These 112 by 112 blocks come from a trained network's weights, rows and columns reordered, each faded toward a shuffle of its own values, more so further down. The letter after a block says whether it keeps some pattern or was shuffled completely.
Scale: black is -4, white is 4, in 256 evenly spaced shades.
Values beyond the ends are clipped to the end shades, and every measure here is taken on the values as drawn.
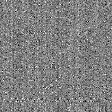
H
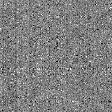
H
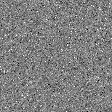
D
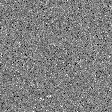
D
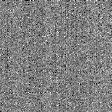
H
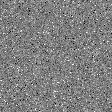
D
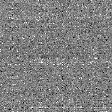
H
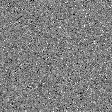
D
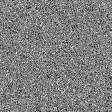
D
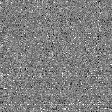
H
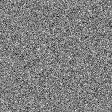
D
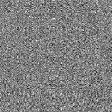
H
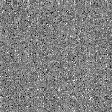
H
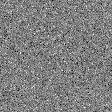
D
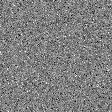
D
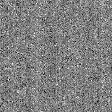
H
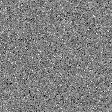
D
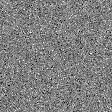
D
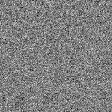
H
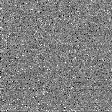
H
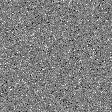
D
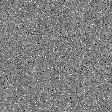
D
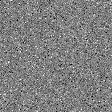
D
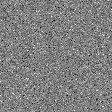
D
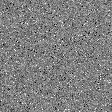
D
